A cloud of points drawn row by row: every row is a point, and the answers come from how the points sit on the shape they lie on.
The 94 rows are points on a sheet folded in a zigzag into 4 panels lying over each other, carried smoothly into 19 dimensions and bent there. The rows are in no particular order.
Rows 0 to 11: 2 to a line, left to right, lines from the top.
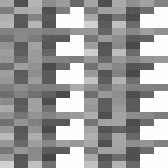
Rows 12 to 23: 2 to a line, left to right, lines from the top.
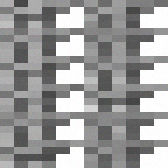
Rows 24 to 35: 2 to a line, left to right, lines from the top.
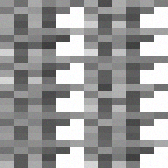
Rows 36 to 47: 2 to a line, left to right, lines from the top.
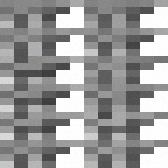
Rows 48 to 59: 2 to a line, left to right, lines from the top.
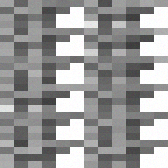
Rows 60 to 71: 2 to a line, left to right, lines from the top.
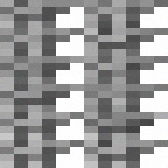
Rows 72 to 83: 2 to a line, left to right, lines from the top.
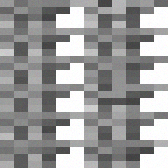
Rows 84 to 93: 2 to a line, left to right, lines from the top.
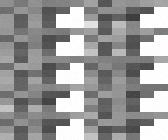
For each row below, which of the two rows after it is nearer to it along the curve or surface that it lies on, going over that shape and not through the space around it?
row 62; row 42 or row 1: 1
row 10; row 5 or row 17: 17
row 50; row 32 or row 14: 32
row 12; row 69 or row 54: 54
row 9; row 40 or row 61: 40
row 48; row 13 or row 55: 55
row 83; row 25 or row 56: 56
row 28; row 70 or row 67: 70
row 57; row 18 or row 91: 18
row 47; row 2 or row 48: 2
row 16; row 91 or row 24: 24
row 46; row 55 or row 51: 51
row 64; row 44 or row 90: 90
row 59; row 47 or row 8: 8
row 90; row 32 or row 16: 32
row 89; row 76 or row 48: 48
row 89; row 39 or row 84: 84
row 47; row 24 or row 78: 24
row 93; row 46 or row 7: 7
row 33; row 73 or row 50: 50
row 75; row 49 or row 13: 49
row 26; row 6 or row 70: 6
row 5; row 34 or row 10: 34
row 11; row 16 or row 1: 16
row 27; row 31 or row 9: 31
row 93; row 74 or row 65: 65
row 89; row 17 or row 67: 67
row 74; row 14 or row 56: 14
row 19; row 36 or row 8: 8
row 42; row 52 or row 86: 86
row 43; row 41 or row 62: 41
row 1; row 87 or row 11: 87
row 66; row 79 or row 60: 79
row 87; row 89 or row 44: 44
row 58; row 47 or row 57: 57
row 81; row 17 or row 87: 17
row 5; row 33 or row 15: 15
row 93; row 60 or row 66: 60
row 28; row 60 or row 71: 71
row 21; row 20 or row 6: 6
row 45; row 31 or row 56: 31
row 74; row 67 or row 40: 67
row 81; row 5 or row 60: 5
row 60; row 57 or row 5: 57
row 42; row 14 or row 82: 82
